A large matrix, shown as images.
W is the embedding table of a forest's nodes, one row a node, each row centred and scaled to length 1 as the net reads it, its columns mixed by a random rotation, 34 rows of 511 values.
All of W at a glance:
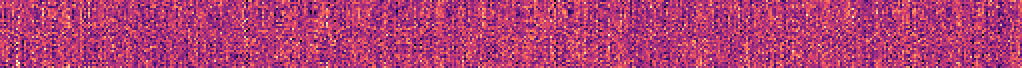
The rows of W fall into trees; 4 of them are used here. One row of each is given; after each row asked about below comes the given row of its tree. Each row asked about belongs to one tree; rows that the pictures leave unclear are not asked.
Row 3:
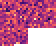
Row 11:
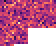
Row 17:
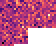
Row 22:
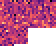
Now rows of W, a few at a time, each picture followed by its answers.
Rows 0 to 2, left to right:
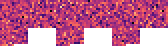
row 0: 3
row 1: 11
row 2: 3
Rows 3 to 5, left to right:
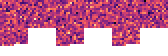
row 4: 11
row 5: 11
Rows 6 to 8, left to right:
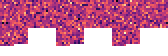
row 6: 11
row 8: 11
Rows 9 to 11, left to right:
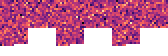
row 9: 22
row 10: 3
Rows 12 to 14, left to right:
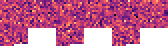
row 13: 11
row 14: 17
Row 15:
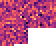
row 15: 3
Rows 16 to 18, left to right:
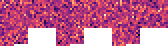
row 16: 11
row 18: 3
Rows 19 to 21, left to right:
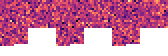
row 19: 22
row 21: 17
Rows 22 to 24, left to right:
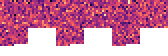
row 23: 3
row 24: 17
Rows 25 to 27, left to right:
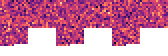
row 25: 22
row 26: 3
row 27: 17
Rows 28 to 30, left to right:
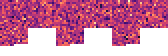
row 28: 17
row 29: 3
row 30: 17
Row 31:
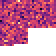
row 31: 11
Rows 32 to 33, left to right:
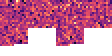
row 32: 17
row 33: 11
